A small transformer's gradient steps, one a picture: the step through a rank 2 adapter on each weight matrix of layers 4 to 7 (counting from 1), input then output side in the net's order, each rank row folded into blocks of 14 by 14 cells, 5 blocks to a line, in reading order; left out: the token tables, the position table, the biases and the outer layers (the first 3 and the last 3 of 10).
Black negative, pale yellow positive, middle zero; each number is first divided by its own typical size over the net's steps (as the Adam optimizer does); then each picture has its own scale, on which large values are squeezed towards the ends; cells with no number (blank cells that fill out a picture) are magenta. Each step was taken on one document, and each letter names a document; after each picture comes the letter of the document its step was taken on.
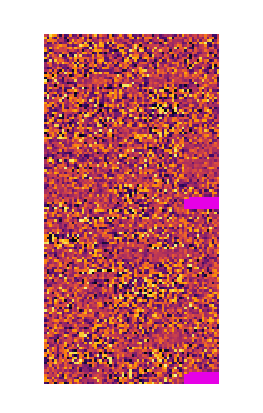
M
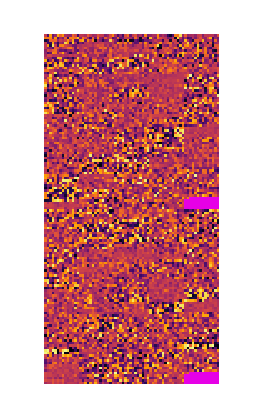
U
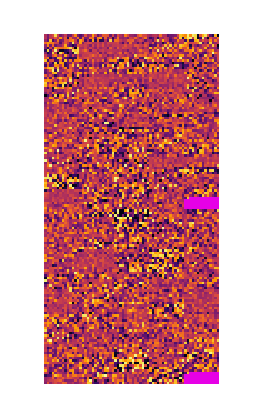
U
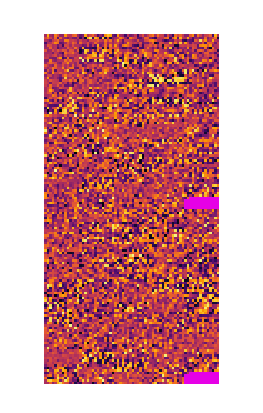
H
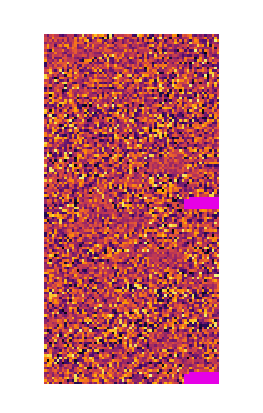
M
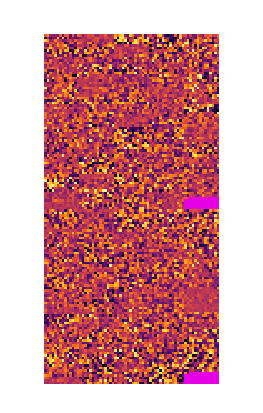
U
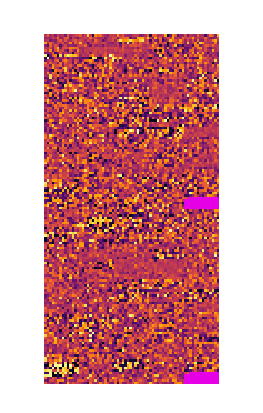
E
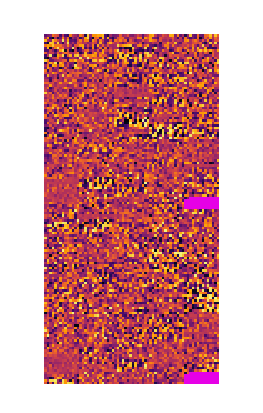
H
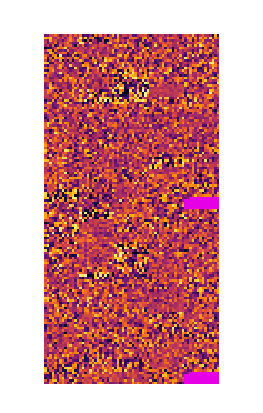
H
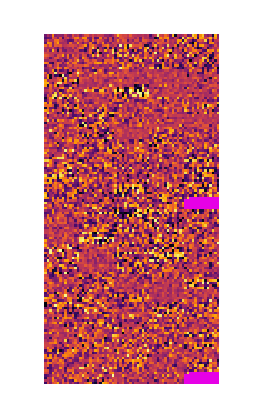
H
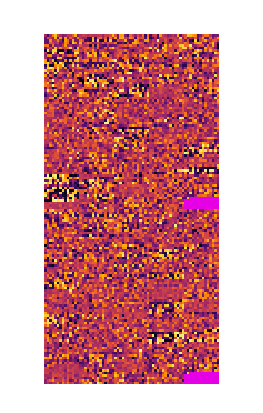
U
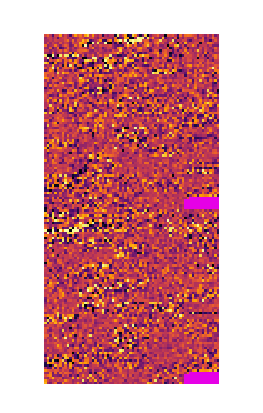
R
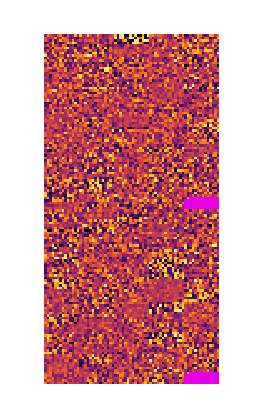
U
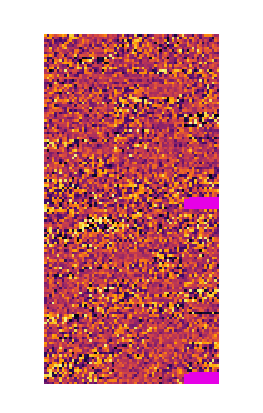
E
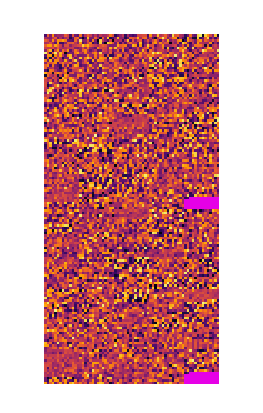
H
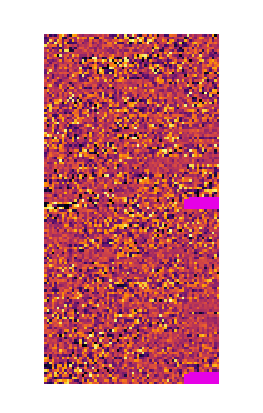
R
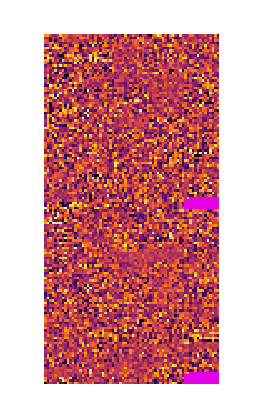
R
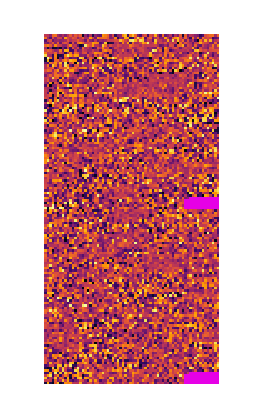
R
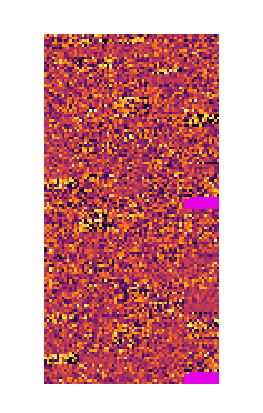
R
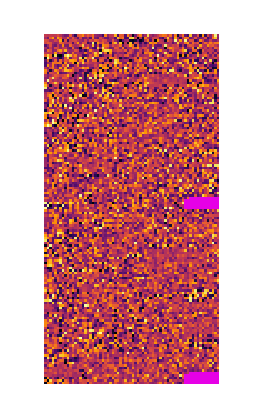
R
